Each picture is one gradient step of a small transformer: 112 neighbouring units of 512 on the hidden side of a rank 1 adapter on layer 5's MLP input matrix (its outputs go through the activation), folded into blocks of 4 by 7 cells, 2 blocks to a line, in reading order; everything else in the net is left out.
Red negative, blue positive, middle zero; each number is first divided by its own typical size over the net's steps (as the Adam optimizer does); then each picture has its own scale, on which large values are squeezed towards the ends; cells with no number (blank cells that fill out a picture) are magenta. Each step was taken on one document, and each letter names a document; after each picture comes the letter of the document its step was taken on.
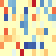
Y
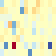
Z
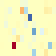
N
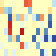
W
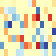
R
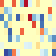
W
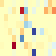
N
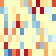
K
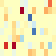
N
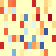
R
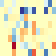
N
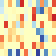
K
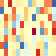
K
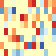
Y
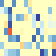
W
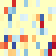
W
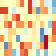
K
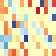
K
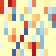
Y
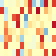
K
